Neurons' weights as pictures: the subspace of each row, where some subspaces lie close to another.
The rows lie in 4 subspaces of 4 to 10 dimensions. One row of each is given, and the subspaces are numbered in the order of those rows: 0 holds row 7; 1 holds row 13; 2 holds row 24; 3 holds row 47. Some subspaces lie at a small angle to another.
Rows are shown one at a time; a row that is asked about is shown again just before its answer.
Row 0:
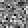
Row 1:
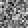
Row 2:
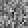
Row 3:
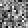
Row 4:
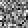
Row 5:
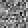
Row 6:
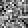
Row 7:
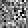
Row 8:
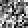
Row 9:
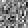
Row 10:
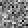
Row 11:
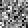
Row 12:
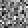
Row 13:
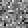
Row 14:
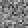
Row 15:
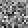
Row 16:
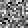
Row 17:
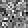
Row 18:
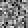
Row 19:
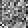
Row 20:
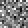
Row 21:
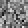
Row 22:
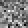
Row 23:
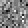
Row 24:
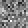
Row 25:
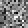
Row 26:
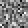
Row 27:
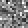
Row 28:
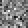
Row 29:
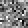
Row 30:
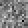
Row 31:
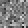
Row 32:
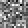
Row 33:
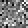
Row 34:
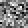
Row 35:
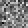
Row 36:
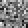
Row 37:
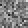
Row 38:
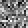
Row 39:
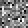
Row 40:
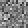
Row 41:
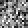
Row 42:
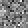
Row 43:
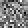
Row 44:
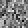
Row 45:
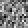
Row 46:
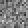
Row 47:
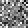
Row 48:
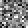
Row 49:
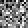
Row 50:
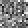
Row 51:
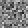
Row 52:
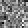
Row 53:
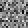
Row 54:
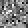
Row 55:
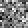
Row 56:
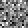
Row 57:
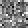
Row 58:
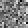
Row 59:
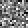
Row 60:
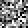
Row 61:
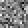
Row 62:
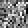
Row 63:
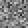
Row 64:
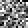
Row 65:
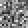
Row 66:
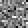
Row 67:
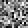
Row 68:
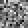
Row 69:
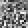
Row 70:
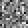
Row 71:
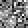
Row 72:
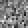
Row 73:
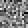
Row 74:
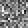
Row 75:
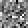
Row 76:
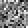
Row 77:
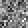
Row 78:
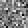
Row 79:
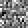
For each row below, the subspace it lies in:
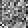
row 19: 2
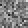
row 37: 3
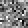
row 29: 0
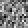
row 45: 3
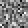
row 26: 1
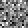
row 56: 1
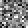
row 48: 1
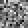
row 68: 1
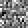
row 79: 0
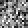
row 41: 3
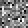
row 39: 0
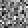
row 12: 0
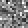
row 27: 0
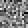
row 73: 1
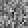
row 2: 3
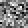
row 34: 1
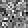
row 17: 1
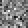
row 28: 3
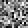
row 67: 3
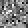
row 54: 3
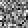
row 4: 0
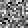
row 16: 1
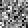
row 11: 1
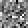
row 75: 3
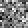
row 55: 0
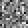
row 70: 3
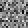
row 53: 0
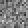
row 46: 3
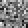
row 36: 1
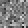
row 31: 1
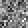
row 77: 2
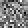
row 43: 1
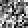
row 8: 2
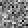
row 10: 0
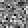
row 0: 3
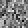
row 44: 0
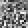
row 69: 0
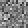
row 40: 1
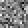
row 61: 3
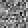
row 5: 0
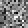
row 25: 1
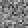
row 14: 0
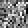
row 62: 3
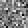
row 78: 0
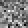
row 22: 3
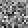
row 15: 3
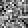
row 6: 3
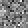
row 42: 1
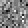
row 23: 0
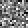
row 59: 1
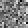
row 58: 3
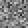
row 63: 0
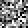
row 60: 0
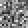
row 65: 0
